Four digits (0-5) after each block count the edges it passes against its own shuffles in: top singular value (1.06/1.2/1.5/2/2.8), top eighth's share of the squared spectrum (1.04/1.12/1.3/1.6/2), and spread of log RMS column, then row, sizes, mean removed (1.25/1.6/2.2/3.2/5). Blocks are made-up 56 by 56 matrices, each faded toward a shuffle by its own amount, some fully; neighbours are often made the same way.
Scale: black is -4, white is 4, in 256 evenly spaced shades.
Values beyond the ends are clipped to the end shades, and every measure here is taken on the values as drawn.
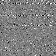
2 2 0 2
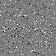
3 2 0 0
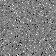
0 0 0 0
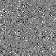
3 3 1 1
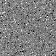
0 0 0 0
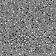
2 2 0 1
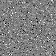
0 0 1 0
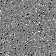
0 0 0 0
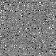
3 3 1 2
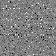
3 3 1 1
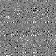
4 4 1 2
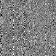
2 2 3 0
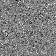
0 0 0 0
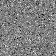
0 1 0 0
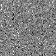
1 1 2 0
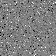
1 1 0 0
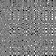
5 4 3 3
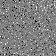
1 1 0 0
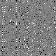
4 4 2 2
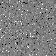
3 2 1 0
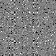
3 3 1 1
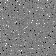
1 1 0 0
